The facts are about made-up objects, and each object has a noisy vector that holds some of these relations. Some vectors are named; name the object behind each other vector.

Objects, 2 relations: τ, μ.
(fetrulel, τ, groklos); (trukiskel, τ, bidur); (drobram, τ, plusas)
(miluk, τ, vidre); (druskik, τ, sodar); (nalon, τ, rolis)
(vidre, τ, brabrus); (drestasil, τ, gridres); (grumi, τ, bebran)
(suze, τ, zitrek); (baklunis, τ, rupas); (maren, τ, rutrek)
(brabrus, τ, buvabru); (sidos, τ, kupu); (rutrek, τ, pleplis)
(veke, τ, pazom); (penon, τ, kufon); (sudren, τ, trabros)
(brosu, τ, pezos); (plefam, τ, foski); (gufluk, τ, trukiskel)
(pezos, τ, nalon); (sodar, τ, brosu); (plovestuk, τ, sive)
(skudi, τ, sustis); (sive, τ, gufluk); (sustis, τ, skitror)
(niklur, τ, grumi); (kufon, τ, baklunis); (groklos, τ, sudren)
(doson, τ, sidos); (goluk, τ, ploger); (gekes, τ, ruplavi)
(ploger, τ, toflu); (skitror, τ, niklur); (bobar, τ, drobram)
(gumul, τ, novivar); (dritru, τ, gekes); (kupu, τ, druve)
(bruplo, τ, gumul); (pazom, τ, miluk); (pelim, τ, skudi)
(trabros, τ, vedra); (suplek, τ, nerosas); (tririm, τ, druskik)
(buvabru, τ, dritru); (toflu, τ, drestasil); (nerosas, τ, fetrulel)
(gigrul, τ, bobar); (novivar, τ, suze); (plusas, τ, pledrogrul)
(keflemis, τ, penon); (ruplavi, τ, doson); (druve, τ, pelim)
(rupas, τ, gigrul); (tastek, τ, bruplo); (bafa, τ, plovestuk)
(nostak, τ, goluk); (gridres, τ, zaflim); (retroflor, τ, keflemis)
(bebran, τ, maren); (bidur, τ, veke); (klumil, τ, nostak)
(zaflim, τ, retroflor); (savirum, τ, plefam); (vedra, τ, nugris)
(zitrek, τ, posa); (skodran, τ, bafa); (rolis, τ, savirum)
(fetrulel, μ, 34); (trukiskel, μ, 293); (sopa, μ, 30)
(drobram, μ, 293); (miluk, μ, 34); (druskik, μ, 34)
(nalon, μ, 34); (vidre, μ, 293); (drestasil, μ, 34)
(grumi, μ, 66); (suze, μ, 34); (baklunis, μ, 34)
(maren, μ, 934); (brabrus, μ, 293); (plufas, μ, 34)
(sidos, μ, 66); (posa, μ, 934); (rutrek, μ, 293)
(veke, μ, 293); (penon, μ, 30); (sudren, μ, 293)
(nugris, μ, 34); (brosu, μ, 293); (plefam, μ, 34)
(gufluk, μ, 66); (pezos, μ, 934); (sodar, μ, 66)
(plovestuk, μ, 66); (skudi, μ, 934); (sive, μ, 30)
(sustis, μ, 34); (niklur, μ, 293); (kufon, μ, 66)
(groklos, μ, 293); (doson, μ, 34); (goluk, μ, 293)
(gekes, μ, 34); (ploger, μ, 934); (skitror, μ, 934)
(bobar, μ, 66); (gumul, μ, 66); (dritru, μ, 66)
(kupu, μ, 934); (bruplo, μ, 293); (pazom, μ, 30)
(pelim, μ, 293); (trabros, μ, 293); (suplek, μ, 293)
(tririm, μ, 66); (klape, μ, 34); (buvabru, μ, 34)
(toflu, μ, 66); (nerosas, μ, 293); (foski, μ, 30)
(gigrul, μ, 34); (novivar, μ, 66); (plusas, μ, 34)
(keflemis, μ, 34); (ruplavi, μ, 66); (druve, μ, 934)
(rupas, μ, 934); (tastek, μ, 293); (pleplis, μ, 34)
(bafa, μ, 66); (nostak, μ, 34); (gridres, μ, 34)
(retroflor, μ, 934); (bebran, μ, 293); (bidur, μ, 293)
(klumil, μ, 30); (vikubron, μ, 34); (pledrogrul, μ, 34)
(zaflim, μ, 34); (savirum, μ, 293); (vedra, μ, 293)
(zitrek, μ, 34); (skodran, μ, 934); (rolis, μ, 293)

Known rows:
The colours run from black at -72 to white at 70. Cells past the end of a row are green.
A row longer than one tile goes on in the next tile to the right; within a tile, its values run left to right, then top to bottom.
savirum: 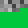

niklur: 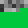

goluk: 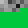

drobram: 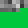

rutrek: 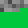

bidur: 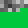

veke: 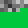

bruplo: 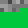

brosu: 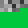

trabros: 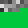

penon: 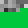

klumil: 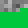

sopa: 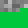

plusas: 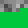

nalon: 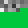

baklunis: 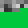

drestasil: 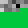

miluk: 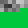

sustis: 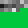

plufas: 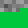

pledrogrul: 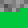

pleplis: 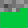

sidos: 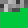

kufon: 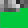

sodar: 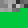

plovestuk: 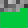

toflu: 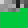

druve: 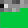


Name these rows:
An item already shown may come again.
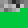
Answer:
ploger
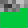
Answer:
miluk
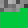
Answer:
bafa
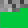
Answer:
savirum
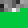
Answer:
skitror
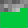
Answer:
skodran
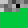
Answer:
drestasil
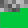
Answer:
buvabru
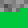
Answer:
pledrogrul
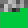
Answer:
ruplavi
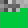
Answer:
pazom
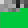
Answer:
toflu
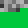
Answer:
doson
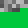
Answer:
gekes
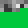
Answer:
gigrul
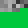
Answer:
sodar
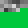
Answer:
retroflor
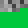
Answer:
savirum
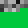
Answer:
grumi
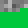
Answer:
foski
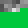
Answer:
maren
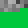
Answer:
tririm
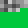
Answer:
sive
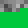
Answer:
plusas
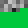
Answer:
dritru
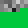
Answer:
brabrus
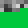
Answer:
baklunis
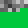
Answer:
veke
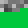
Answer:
keflemis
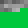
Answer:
posa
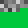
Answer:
fetrulel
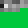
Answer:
kupu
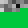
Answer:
gridres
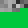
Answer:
sodar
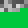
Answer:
pezos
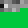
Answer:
druve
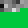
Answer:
skudi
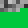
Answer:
gufluk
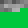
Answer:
posa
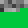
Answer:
bebran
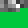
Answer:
bobar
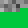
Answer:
nostak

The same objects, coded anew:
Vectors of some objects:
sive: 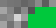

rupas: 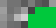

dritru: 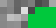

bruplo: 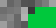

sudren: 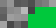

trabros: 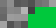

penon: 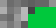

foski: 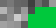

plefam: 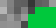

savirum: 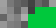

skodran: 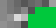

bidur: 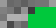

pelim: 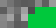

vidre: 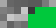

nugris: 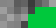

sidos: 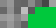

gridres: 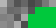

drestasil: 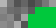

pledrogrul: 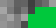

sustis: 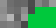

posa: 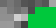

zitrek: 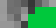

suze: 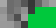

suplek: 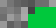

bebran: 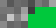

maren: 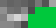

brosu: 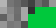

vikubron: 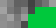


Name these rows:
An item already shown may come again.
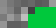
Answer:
drobram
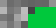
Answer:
penon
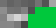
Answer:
maren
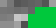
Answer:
ploger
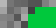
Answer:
keflemis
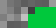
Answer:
drobram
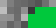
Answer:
gigrul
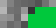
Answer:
gigrul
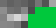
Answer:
maren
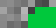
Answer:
bobar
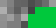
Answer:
plusas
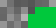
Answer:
goluk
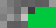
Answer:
drobram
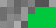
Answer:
toflu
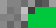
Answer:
kufon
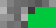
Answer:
gigrul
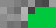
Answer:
bobar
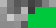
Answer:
buvabru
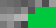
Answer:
skudi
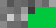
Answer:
bebran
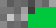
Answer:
bebran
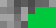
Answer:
doson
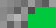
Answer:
gufluk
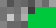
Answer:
niklur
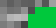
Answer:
skitror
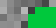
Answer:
sodar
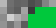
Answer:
miluk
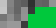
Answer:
nalon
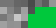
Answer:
sopa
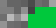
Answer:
rutrek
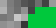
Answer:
pezos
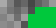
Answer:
nostak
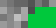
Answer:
klumil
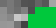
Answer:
posa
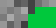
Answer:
fetrulel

